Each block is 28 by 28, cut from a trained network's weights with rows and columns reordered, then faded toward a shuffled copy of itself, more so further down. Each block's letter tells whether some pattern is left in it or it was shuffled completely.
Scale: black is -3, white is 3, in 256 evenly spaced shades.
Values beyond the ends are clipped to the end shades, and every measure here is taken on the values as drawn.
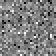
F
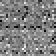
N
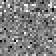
F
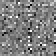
N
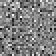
N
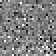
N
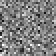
N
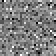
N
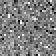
F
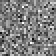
F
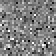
F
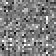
N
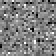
N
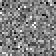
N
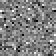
F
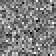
F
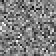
F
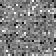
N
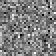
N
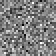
F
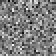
F
